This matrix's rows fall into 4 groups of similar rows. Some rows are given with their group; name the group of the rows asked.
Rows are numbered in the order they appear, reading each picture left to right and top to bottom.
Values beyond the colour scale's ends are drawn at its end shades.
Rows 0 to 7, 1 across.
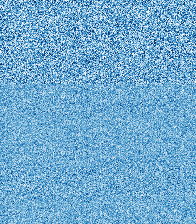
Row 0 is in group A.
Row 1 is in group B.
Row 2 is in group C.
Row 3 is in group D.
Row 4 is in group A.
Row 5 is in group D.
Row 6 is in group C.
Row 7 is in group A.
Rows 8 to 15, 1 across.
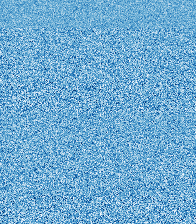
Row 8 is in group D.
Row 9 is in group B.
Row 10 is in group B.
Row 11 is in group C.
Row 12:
C
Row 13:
B
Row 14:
D
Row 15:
A
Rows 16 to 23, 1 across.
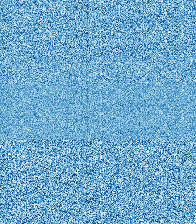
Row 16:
D
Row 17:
D
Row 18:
A
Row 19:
D
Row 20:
D
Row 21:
A
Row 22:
C
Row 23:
C
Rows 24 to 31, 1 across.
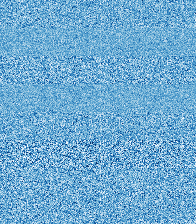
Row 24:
C
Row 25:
D
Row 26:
B
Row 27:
B
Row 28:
D
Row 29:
C
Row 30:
B
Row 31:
C
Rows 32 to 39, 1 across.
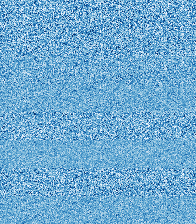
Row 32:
D
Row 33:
C
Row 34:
D
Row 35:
C
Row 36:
A
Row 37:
A
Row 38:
D
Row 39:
C
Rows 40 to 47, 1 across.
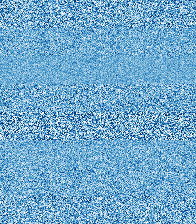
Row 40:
B
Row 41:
B
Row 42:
C
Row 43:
D
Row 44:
B
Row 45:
A
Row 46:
B
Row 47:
A
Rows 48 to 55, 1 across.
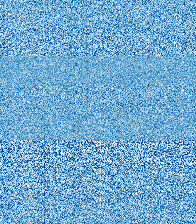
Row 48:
A
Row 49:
A
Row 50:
D
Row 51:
D
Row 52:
B
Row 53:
B
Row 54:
B
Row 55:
B
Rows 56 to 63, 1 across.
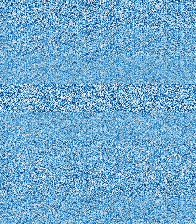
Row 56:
C
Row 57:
C
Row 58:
C
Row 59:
B
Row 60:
A
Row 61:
A
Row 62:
D
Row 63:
C
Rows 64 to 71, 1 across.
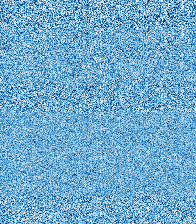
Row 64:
D
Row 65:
D
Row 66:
B
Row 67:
C
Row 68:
D
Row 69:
A
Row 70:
C
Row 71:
A
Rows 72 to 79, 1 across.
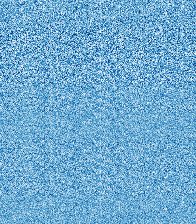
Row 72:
D
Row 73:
C
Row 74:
B
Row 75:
B
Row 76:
B
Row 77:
B
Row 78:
B
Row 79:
D
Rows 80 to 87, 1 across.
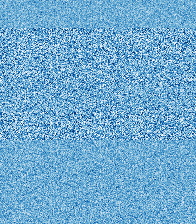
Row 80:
A
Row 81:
A
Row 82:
B
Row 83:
C
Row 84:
B
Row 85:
B
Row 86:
C
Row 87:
D
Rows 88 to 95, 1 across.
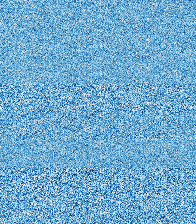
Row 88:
B
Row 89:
A
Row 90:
A
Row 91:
B
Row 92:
C
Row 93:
D
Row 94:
C
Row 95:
D
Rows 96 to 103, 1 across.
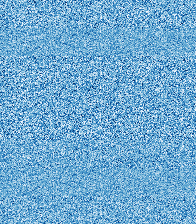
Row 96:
A
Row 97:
C
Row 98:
A
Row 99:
C
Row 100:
B
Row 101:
D
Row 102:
C
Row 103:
A
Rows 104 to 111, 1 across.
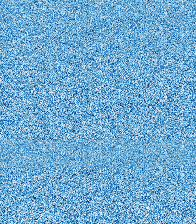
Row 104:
D
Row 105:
C
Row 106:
B
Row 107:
D
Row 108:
B
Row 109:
D
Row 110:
C
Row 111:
A
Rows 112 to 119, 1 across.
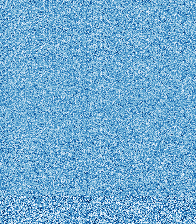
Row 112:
A
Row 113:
A
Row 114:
A
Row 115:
D
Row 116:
A
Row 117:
B
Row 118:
D
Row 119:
A
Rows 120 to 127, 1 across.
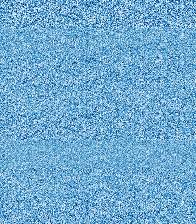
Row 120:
C
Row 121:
D
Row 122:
C
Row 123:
A
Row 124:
C
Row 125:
A
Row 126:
A
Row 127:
D
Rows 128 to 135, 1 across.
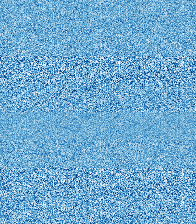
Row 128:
D
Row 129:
A
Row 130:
D
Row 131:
C
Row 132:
C
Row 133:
B
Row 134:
D
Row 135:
D
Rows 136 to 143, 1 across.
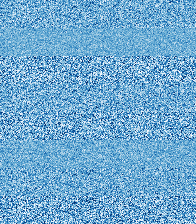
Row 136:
C
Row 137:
A
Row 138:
A
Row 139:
C
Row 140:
B
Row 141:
B
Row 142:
C
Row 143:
C
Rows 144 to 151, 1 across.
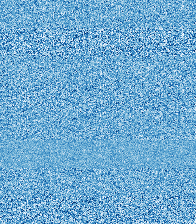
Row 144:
D
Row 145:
D
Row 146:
A
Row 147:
C
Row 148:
C
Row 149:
B
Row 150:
B
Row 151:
C
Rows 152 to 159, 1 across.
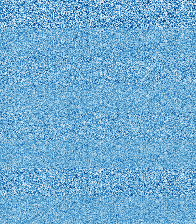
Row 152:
D
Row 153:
D
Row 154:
A
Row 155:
A
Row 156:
B
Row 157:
D
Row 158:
D
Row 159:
C
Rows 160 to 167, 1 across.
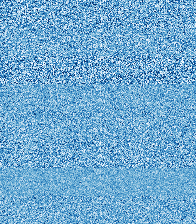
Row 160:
C
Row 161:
A
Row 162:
D
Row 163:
B
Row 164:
A
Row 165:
B
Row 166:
B
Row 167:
A
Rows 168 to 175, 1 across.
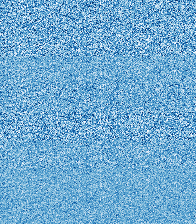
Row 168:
C
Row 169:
A
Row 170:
A
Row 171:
C
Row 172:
B
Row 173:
A
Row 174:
A
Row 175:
C
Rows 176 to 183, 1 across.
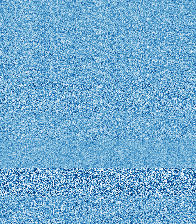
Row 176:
B
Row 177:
B
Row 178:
B
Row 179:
A
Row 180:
A
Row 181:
C
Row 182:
D
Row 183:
D
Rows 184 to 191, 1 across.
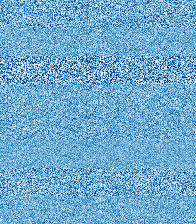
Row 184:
D
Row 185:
A
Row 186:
C
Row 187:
A
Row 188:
C
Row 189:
C
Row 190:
A
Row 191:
B
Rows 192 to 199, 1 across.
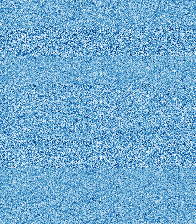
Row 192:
B
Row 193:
C
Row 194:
A
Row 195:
A
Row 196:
D
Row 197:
A
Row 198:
C
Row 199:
C
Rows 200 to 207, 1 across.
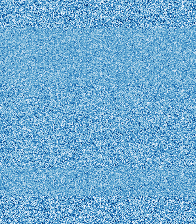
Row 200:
D
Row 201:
A
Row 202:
A
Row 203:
B
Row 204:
D
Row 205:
B
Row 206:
D
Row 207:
B
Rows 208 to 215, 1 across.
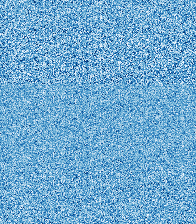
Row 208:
A
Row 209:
A
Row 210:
D
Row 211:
D
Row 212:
C
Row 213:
D
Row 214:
D
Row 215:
B
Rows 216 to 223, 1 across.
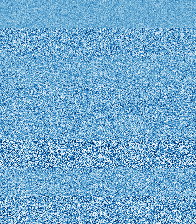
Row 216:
C
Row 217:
C
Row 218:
A
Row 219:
D
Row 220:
B
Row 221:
B
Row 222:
A
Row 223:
A
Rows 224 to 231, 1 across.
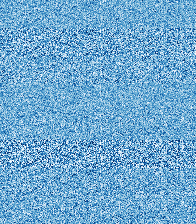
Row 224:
C
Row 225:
C
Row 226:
A
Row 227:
B
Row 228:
D
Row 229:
C
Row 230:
C
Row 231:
D
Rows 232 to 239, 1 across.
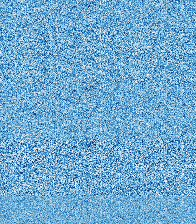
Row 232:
C
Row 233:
B
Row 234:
B
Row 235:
C
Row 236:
A
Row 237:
C
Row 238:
D
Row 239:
D
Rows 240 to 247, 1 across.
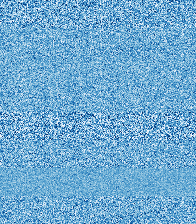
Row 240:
C
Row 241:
D
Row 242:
A
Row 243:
B
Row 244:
B
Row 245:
B
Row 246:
C
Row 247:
D
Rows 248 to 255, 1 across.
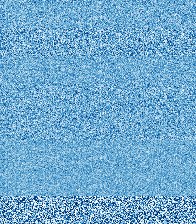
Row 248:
A
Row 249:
D
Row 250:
B
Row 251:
D
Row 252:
C
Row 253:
A
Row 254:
A
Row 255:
D
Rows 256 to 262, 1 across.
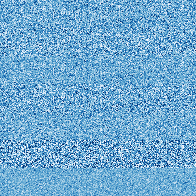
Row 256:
D
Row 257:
A
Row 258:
D
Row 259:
D
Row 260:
A
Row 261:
C
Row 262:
A
